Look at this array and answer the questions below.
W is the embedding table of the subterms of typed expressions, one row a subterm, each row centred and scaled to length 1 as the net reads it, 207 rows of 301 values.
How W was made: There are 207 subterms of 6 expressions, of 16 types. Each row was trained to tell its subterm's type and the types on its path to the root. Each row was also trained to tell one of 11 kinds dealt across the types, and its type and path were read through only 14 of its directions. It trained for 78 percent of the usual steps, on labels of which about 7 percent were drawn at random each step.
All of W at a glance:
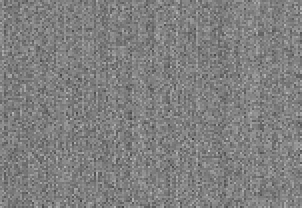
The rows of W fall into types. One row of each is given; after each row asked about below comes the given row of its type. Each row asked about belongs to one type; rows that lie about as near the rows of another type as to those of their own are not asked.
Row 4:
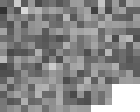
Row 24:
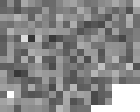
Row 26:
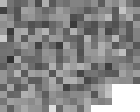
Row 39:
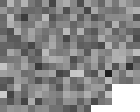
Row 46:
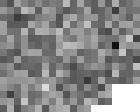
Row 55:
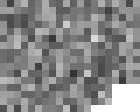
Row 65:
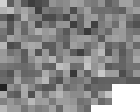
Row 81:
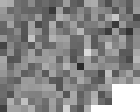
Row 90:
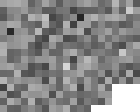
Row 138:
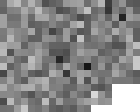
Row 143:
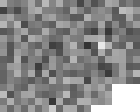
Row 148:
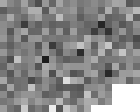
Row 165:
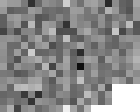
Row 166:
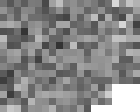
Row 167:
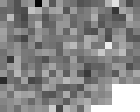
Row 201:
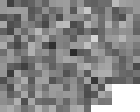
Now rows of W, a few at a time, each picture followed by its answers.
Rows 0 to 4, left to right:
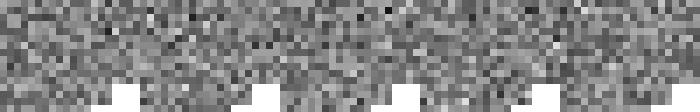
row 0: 165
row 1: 39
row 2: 26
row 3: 166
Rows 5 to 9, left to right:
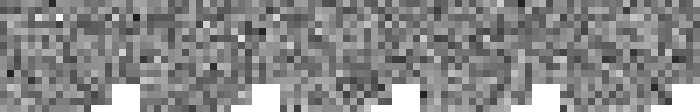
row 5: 201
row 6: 55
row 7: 46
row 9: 46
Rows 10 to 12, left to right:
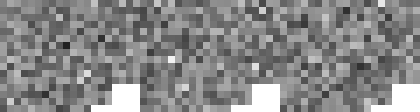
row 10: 165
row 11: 4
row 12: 148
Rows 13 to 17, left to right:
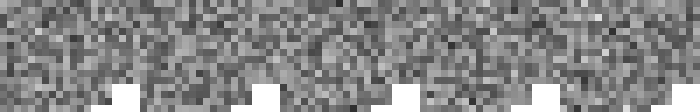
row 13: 90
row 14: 24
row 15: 81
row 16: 143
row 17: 148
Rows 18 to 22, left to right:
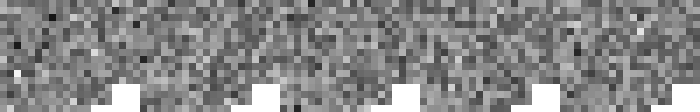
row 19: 165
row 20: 46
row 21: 24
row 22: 65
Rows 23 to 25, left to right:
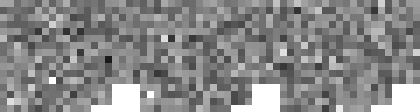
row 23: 55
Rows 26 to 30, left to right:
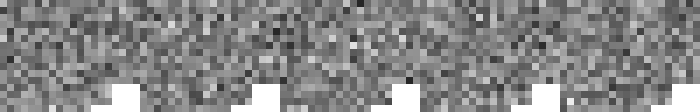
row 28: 39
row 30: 165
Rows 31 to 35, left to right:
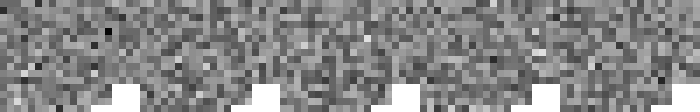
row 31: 24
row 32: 55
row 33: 55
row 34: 143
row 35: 55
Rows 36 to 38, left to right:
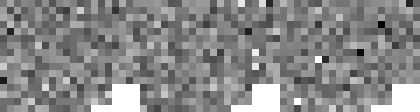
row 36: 39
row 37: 148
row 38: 148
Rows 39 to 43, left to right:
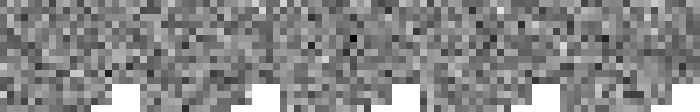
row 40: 26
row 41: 138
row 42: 138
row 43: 65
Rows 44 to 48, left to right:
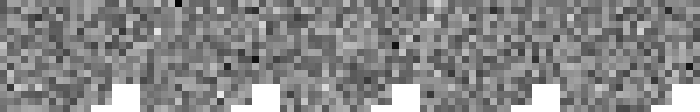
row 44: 165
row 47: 46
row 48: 39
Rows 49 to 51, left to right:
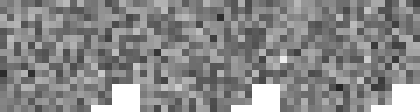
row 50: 138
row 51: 148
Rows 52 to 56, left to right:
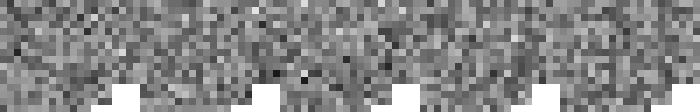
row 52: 166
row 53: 201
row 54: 148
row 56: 165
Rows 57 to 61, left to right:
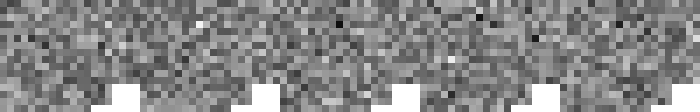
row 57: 46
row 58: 24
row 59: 4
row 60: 143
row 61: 90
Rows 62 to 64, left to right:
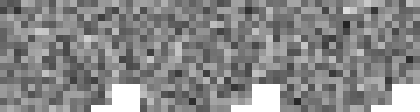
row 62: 24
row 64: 165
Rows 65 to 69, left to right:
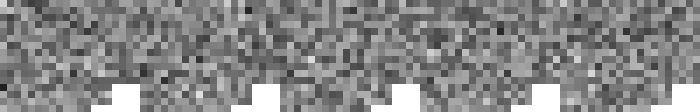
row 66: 65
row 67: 24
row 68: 166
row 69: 55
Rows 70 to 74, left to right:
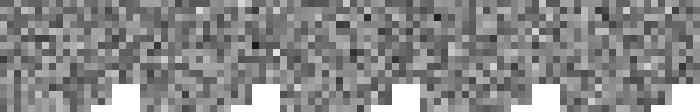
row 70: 4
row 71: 26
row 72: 46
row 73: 24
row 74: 90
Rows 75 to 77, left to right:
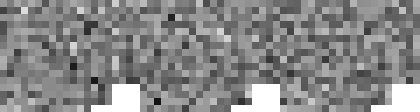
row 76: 26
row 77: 4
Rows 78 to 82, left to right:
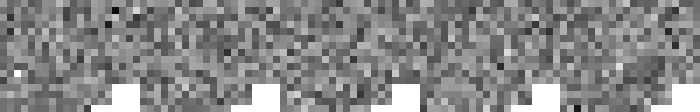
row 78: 55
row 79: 39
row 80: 201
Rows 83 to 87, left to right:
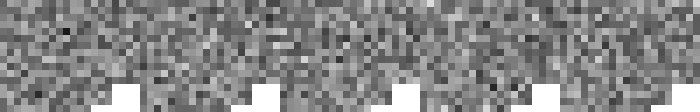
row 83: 166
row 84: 81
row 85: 81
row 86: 138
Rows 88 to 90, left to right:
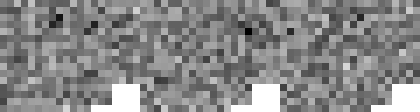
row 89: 148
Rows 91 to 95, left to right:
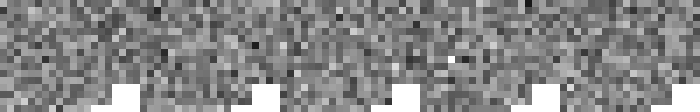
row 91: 46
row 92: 201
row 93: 166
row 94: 24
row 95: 81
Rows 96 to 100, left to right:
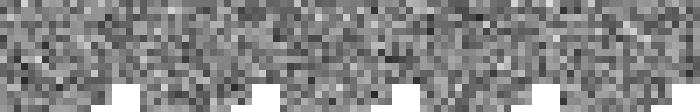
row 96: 148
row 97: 46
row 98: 201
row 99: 55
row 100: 81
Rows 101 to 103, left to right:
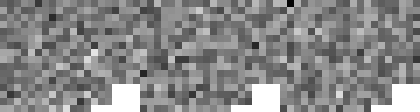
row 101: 24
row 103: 65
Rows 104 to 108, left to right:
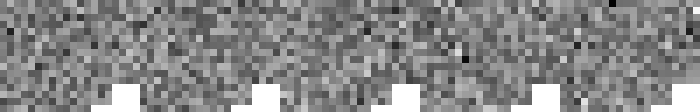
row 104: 39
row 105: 90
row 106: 90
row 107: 201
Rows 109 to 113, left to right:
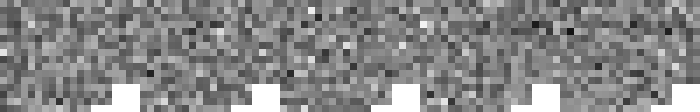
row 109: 4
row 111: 39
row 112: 148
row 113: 201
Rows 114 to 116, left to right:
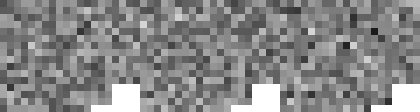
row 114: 24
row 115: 46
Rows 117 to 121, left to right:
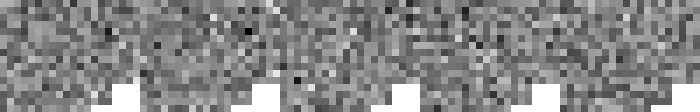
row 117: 165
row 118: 148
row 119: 81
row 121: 143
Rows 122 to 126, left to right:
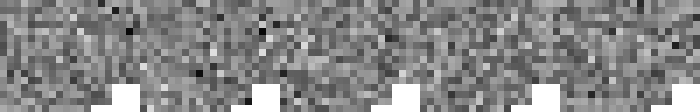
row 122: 201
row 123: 138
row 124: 148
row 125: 55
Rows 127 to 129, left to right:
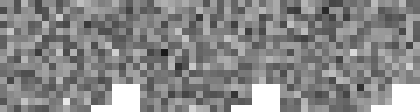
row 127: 148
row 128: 143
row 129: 167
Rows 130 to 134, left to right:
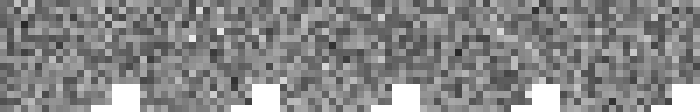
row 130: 4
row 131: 39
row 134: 81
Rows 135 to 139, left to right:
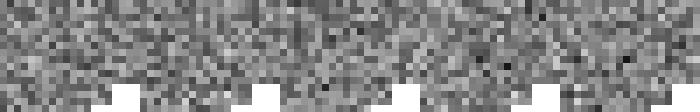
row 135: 24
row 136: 24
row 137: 81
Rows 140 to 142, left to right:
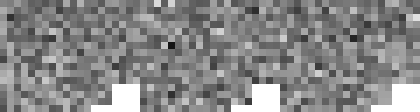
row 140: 81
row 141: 166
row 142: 167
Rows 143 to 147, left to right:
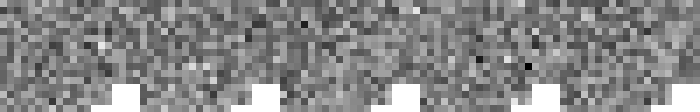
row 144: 4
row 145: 4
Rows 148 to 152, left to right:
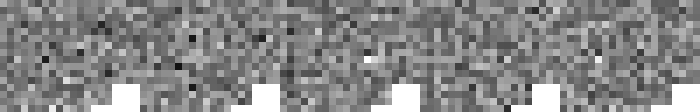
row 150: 90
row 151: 55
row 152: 46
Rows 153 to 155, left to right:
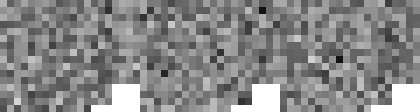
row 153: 55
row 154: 46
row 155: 65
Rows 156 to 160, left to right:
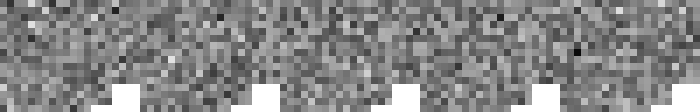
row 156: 166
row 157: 55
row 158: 4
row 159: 4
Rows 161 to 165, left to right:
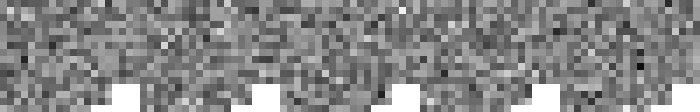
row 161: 4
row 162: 166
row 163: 143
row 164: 24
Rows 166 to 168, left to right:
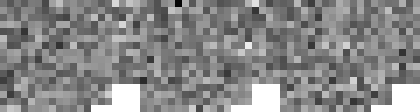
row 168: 201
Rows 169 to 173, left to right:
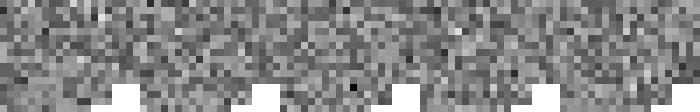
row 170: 65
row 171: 166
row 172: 201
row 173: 201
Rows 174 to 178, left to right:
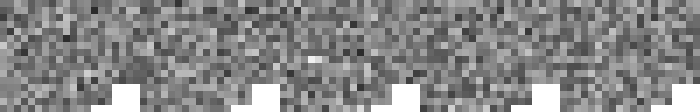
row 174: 201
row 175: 4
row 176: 4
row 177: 143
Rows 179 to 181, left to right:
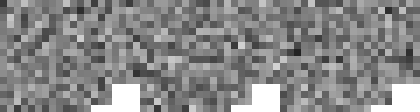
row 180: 148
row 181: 81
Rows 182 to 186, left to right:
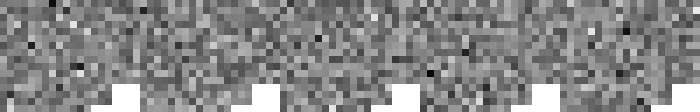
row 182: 166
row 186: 138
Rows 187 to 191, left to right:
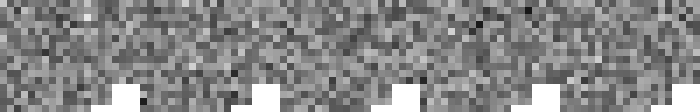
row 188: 55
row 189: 39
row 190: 138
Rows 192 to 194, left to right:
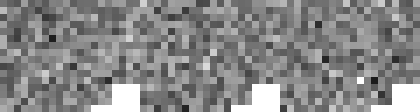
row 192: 167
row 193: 165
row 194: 46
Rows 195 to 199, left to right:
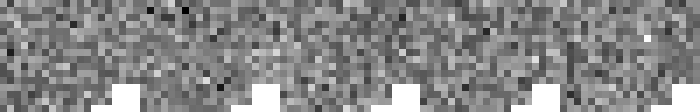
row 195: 143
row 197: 138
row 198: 165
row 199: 65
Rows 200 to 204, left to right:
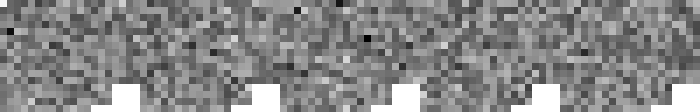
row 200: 201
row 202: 90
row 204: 65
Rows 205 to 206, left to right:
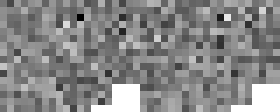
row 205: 138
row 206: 26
